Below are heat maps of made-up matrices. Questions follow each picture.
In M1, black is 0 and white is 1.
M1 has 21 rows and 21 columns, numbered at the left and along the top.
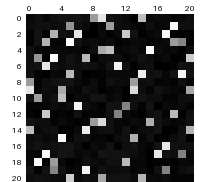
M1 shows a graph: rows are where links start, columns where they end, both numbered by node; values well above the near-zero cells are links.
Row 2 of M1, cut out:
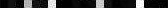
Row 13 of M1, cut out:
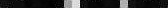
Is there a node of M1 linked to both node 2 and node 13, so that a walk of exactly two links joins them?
no
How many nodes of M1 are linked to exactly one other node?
1
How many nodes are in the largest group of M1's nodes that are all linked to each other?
2
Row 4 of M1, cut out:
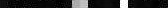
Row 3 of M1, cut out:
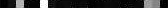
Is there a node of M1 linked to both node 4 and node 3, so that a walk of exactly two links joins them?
no
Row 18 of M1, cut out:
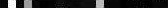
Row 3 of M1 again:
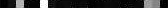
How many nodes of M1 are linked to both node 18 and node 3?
0
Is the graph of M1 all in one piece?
yes
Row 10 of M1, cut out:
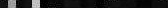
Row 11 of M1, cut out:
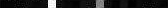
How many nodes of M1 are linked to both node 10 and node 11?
0
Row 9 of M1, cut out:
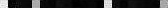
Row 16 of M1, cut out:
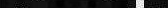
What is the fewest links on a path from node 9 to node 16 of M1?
6
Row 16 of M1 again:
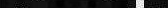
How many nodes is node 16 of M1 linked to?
1
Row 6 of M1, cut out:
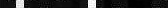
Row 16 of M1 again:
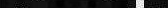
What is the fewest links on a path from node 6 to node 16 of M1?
3
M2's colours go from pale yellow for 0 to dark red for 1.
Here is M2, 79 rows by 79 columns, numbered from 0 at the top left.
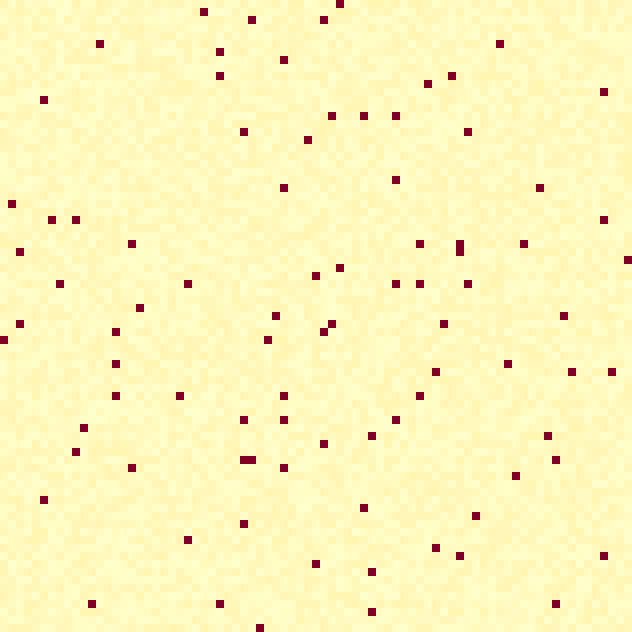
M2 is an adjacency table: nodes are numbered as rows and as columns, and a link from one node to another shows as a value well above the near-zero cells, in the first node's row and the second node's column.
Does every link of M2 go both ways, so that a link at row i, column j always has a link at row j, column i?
yes
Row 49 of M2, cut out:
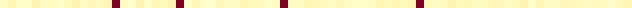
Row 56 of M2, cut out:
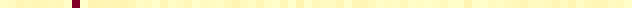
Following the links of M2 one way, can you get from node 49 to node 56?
yes
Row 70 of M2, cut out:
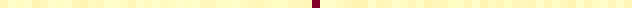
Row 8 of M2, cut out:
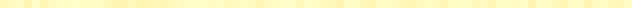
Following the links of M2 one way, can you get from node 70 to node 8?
no
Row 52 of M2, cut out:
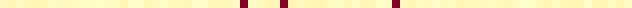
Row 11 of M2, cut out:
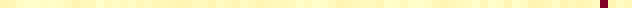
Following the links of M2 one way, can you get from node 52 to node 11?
yes
